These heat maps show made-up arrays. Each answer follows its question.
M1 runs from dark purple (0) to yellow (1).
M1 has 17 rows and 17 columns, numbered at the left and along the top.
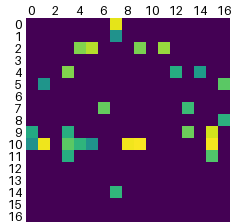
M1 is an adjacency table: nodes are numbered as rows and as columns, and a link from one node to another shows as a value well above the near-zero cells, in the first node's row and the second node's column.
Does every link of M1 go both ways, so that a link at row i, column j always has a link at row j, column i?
no
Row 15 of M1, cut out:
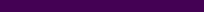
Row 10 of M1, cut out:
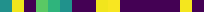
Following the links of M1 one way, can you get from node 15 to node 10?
no
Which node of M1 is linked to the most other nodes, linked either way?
node 10
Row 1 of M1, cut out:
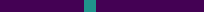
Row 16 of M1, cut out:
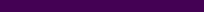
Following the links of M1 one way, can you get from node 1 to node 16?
no
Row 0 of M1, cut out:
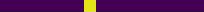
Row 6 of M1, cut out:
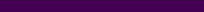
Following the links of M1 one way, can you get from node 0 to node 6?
yes
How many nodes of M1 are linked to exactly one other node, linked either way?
2
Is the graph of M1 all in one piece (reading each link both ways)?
yes
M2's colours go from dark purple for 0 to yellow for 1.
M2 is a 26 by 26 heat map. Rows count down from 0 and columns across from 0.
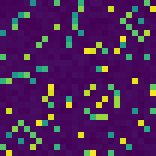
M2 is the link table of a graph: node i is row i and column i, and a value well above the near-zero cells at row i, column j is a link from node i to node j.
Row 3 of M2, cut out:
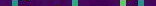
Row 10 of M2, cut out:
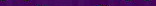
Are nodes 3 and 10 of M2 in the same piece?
no
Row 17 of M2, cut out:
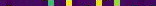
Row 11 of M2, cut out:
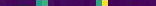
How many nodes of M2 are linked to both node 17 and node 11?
1
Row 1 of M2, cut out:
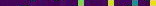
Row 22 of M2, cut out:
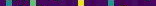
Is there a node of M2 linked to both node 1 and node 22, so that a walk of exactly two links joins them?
yes
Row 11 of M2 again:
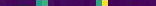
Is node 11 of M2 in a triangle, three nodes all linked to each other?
yes
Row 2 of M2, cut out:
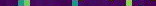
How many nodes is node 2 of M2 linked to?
4
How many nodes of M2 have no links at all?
1
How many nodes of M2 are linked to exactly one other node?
0
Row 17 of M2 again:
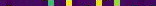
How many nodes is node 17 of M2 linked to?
4
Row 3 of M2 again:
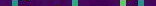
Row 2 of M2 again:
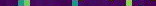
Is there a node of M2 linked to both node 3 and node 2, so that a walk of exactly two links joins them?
yes
